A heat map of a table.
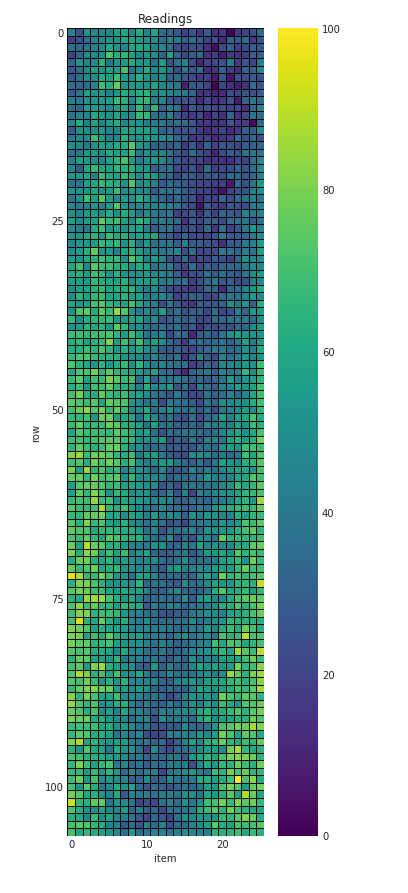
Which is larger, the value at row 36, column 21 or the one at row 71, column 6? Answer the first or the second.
the second
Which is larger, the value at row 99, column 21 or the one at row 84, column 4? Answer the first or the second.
the second
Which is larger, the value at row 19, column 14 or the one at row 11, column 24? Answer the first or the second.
the second
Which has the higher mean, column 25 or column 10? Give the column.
25
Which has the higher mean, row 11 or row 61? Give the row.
61
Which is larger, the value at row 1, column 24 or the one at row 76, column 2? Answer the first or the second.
the second
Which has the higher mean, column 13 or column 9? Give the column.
9
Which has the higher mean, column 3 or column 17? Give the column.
3
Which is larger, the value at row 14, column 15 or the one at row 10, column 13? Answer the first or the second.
the second
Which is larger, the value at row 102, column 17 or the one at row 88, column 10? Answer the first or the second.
the first
